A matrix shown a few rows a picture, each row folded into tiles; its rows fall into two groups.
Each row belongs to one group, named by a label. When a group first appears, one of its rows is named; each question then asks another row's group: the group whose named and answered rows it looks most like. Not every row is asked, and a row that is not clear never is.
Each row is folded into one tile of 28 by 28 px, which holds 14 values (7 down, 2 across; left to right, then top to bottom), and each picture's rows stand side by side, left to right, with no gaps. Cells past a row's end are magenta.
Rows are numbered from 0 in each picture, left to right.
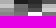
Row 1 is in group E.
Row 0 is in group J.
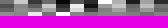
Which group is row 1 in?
E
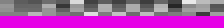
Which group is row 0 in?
J
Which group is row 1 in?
E
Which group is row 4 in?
E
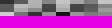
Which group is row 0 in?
E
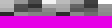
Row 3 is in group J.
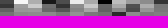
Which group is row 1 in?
J
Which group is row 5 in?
J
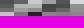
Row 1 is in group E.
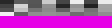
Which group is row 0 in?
E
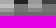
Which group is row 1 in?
J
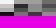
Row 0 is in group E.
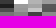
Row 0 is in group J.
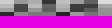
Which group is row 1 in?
J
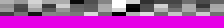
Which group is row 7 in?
E
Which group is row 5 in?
E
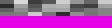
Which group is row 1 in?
E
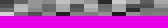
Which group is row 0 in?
E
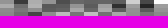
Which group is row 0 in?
J
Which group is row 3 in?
E
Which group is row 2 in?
E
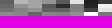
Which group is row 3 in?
E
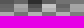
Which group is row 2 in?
E
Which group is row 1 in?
E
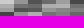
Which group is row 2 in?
J
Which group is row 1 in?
E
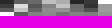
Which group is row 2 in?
J
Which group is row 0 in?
E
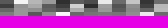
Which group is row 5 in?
E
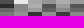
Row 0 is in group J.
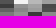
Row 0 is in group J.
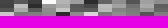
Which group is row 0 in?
E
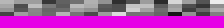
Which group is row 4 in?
E
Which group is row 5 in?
J
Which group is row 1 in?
J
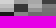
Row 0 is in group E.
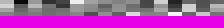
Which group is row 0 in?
J
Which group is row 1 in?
J
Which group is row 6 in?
E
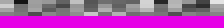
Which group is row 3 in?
E
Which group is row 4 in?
E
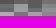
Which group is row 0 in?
E
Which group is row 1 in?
E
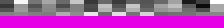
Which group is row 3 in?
E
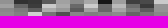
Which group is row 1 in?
E
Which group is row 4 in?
J
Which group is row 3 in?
J
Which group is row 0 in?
J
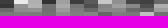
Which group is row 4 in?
J
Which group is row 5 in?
E
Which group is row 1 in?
J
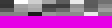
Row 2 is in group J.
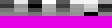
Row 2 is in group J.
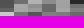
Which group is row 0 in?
E
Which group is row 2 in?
J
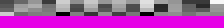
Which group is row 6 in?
J
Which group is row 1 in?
J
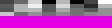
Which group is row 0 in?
E
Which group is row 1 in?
J
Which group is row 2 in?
J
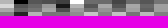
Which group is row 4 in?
E
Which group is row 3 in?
E
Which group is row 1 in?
E
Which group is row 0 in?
J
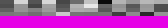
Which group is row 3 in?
J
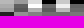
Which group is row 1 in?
J
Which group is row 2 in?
J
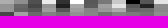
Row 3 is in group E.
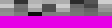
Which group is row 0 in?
J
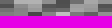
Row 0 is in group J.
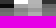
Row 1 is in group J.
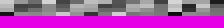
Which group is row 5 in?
J
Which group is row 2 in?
E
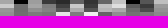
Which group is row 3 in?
E
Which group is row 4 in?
J
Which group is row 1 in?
J
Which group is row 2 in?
E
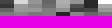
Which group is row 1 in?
J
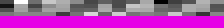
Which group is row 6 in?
E
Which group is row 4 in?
E
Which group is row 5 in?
J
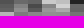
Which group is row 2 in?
J
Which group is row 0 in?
E
